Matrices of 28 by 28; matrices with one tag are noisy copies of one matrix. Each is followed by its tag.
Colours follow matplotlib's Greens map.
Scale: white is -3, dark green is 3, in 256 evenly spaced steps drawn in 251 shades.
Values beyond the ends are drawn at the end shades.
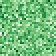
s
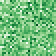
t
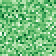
s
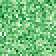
s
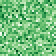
s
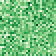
t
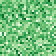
s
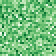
s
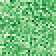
t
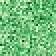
t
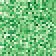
t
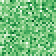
t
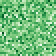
s
